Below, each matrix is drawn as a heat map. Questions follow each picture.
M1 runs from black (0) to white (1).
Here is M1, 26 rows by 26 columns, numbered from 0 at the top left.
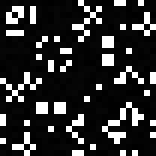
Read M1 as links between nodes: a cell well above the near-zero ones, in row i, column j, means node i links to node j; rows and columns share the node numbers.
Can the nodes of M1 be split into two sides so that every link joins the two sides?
no
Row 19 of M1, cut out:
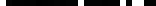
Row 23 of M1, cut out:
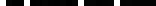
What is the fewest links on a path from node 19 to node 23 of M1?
1
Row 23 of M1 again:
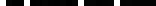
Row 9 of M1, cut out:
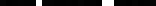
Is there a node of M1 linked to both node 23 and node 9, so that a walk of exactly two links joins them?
no
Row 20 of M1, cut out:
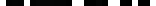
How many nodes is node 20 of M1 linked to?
8
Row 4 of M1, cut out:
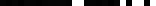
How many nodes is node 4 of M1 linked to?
6
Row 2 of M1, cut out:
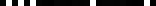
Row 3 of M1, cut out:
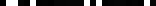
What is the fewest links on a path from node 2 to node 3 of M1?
1
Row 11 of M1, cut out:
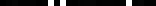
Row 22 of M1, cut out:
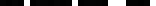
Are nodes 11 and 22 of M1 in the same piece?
yes
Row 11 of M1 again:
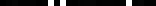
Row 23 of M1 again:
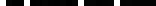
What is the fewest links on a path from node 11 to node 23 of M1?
5
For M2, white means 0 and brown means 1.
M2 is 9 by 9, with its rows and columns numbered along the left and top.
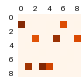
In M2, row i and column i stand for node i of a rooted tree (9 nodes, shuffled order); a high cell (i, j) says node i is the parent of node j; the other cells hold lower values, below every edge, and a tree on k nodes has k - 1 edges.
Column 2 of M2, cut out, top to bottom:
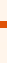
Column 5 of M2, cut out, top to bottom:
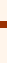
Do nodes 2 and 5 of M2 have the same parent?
yes
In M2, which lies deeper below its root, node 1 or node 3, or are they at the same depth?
the same depth
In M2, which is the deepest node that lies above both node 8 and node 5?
3
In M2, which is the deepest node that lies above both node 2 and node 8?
3
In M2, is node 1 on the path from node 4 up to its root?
no
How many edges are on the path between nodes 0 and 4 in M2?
3
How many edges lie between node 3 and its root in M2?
1
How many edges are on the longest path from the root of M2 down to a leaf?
2
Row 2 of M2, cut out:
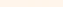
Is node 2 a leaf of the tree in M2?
yes
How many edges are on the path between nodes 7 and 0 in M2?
2
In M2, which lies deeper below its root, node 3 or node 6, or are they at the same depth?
node 6
